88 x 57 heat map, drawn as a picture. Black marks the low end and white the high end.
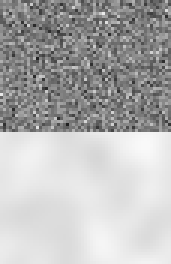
The table splits into 2 rows of 1 panel. Panel 1,1: middling, fine-grained, strong in contrast. Panel 2,1: very high, smooth, faint in contrast.
